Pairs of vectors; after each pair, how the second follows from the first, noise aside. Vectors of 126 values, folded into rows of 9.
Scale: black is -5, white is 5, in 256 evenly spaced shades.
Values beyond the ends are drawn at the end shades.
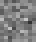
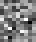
scaled up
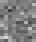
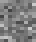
copied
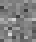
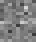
reversed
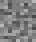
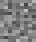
copied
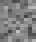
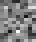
scaled up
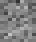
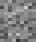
reversed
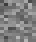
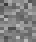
copied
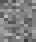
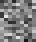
scaled up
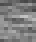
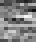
scaled up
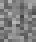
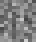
reversed
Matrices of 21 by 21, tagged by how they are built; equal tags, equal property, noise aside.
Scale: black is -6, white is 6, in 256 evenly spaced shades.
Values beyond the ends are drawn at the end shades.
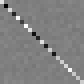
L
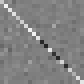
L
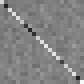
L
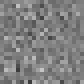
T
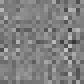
T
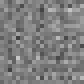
T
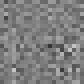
T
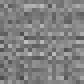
T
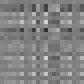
T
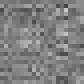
T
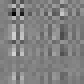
T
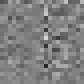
T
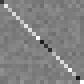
L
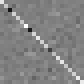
L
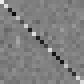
L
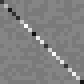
L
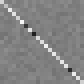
L
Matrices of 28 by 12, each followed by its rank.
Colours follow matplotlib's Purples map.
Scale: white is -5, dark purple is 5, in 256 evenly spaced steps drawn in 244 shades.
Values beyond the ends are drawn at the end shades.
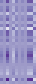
one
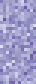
full rank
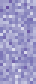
full rank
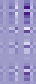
one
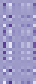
one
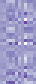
two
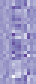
two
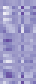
two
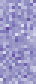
full rank
